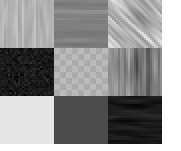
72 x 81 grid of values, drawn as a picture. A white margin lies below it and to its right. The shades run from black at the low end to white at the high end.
It is made of 3 by 3 panels. Panel 1,1: high, streaked downward, faint in contrast. Panel 1,2: middling, streaked across, faint in contrast. Panel 1,3: high, slanting down to the right. Panel 2,1: very low, fine-grained, faint in contrast. Panel 2,2: high, checkered, faint in contrast. Panel 2,3: middling, streaked downward. Panel 3,1: very high, flat. Panel 3,2: low, flat. Panel 3,3: very low, streaked across, faint in contrast.
